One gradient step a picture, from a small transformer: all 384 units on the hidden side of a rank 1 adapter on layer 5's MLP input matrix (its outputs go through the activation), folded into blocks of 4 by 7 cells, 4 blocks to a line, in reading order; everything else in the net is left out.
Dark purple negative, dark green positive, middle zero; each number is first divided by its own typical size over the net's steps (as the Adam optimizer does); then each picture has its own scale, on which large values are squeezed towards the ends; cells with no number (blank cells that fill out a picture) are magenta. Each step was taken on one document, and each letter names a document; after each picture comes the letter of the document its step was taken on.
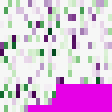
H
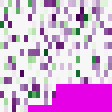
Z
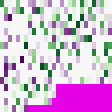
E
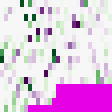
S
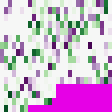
S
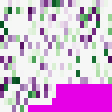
Z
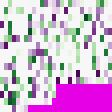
Z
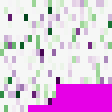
H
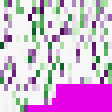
E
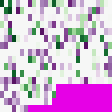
Z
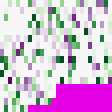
S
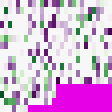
Z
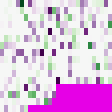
H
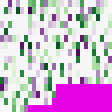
Z
